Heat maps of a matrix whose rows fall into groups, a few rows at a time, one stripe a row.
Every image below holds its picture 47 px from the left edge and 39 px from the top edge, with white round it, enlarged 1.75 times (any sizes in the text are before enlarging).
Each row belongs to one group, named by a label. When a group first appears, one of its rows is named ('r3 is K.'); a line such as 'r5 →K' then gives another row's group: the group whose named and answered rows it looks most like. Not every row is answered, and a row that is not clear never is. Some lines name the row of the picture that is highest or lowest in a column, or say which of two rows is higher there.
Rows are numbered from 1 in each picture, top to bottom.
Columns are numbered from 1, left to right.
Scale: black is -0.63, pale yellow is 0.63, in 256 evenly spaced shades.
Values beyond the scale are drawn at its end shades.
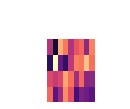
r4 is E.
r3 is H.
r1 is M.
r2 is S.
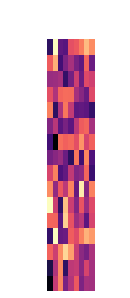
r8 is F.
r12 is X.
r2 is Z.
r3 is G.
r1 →S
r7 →M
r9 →Z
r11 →X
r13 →S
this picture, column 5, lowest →8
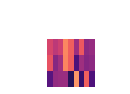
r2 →E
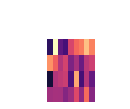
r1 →S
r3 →F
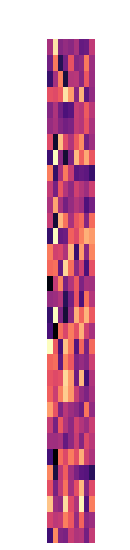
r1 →Z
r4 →H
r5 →G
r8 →S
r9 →E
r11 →Z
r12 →M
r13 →S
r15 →X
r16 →F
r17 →G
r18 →S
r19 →M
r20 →X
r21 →X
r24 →Z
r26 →G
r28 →E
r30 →X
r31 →H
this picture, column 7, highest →30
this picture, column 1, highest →20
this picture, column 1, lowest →16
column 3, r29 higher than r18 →Yes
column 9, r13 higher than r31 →Yes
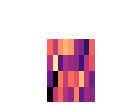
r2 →Z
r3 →M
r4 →F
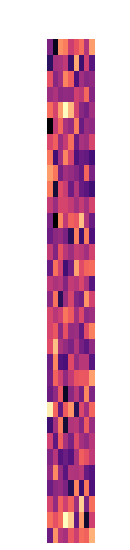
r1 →M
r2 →F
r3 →E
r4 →G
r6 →F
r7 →X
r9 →Z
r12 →M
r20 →Z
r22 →S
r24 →X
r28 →Z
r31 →H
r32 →S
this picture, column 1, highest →24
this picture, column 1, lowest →6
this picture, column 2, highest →20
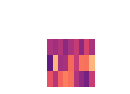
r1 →G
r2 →S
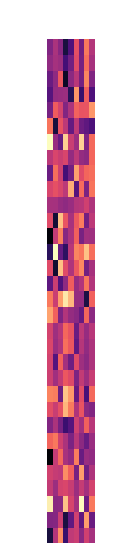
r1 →G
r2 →G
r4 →F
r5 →S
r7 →X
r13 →F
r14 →S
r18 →Z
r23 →X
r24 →H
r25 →G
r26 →Z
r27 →F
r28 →H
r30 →X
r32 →F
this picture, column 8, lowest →17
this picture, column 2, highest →14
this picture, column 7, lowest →4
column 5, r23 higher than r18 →Yes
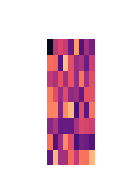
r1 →F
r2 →X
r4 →Z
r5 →X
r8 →S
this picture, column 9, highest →8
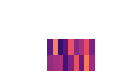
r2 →G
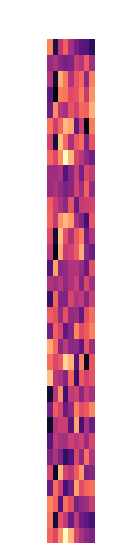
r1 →E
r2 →G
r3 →M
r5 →S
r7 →M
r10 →G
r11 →X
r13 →M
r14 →M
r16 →G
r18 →Z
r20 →Z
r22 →X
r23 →F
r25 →F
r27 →G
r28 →M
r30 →X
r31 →E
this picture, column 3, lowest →30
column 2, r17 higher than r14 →Yes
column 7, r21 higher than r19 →Yes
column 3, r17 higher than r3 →No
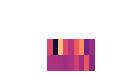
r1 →M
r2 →G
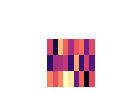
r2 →F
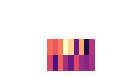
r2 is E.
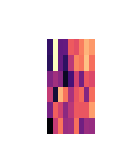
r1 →S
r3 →G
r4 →M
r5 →S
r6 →F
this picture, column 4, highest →4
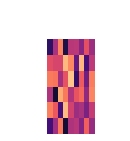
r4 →M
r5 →X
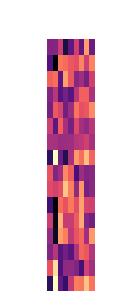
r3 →X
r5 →S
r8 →S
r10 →H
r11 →M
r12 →M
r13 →M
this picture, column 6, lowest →9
